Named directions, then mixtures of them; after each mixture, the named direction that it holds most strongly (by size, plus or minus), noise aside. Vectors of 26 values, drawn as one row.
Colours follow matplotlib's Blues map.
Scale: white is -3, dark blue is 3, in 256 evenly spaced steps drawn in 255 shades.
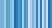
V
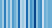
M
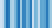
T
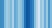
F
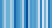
V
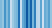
M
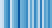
T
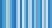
T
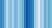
F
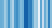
F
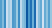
M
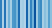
M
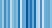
M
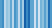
F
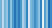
V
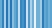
M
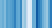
F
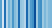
M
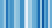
F
